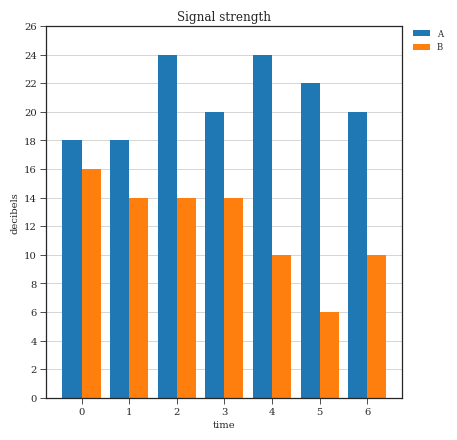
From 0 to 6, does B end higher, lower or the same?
lower
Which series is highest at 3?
A
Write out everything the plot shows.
Title: Signal strength
x-axis: time, ticks 0 1 2 3 4 5 6
y-axis: decibels, ticks 0 2 4 6 8 10 12 14 16 18 20 22 24 26
Legend: A, B
Values:
A: 18 18 24 20 24 22 20
B: 16 14 14 14 10 6 10
